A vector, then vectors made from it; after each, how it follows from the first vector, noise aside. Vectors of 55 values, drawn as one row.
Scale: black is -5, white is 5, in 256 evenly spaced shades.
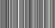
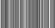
wrapped around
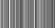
wrapped around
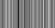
sign-scrambled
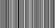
sign-scrambled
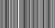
sign-scrambled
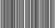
wrapped around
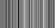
sign-scrambled
